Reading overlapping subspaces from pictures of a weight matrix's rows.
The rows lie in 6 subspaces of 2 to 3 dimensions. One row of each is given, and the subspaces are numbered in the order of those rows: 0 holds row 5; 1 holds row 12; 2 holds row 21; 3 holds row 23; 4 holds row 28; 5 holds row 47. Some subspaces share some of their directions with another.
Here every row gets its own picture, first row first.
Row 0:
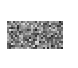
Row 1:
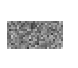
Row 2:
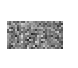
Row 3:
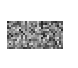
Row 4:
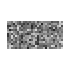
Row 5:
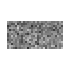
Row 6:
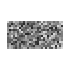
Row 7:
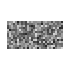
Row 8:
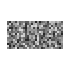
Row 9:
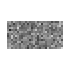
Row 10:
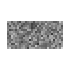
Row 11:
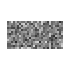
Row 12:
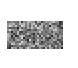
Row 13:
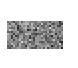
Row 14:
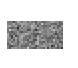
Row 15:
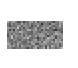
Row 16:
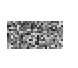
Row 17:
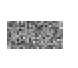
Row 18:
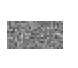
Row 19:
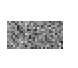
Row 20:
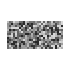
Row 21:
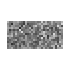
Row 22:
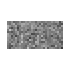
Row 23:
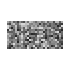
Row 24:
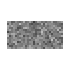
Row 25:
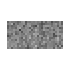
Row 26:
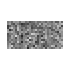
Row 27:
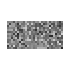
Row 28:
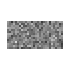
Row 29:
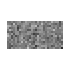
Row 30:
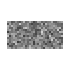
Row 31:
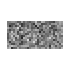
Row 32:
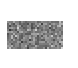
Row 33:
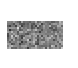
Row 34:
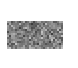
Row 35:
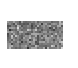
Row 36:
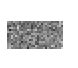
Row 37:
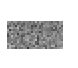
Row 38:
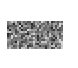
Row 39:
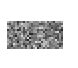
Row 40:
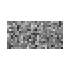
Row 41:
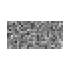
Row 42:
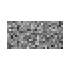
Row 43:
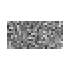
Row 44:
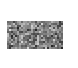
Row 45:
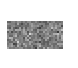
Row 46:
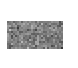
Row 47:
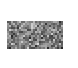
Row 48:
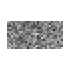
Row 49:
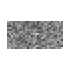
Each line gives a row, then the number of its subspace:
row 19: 0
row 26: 3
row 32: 0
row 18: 3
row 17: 1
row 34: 5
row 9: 0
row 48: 2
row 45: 3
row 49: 2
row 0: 4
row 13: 0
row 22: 3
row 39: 3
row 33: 1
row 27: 0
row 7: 1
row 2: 3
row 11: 4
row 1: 5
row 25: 2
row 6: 2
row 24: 5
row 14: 1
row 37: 0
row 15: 3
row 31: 1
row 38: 4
